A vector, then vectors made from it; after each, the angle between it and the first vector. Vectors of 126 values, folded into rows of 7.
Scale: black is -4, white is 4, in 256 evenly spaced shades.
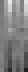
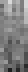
nearly parallel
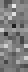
orthogonal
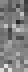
partly opposed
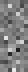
orthogonal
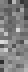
partly opposed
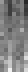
nearly opposite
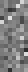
orthogonal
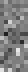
orthogonal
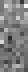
partly aligned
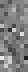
orthogonal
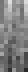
nearly parallel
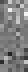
partly aligned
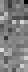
partly opposed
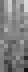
nearly parallel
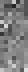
partly opposed
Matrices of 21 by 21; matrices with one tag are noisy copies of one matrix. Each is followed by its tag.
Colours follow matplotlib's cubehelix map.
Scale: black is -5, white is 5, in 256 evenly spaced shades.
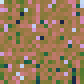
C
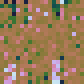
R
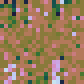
R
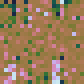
R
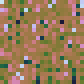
C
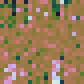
R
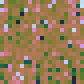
C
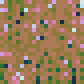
C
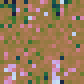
R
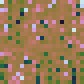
C
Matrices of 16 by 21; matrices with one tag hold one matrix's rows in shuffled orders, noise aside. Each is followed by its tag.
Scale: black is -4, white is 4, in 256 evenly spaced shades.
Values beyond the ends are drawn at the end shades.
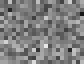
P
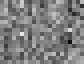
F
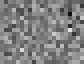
F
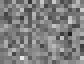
F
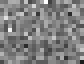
P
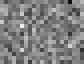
F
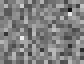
F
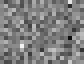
F
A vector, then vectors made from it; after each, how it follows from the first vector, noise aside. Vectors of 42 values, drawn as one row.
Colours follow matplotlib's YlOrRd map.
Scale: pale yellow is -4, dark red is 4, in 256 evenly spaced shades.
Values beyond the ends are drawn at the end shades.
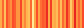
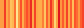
wrapped around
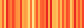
copied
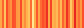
copied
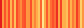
wrapped around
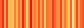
wrapped around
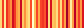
scaled up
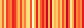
scaled up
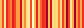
scaled up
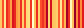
scaled up
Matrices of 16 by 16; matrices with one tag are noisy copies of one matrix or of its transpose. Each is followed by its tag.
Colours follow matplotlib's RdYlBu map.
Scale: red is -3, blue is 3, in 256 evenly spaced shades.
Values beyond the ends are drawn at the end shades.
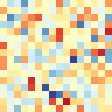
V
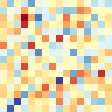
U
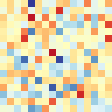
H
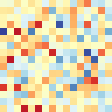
H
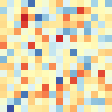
U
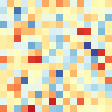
V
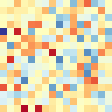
H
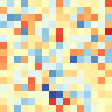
V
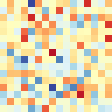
H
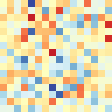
H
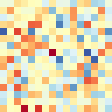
H
